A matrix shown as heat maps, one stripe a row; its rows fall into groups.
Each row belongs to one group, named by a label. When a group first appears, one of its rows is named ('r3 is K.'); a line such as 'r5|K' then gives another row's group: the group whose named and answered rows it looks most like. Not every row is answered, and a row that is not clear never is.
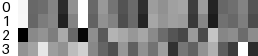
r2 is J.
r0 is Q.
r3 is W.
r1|Q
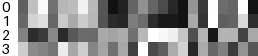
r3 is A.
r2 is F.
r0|W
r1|W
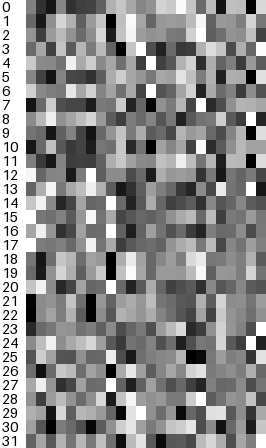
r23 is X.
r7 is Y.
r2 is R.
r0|F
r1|R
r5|F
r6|A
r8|W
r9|F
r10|Y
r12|Q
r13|W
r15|Q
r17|Q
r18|R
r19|R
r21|J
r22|J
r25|X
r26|R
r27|X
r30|F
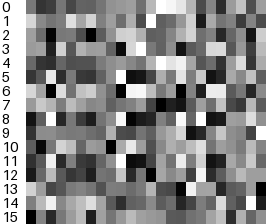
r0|F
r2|F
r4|F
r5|Y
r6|A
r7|W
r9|X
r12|Y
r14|W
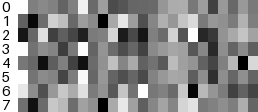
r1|R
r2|Y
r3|Q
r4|F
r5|Q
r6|A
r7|R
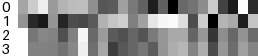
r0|W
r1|F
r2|Q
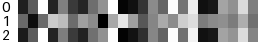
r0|Y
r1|R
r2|Y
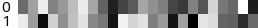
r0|W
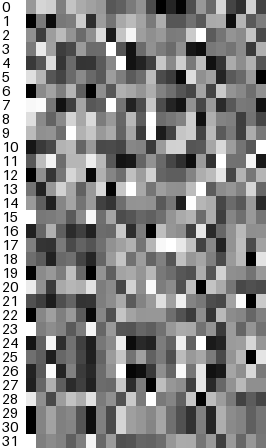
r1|J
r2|R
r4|Y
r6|J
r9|A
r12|J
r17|F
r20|A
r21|F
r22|J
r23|Q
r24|Y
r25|F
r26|Y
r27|Y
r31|Q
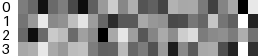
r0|F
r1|W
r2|R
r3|W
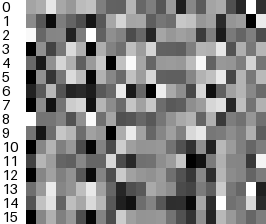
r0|W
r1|F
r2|Q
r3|J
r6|Y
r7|J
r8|Q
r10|J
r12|J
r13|W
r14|W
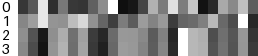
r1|W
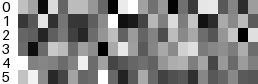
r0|A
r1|Y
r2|F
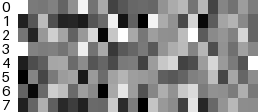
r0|Q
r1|Y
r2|R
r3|Q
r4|X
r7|Y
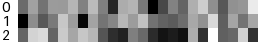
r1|J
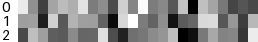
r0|A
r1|A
